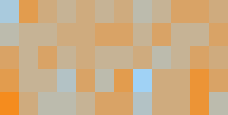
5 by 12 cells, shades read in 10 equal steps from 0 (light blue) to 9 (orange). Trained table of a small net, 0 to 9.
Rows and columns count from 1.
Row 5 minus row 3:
3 1 -3 -1 -1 2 2 -3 2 1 2 -2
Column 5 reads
5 5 5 6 4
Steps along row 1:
up down down up down up down up up same down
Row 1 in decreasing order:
7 6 6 5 5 5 5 4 4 4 3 1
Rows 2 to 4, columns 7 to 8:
6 4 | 4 5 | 7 0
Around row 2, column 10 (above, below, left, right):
6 4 6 4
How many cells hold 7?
3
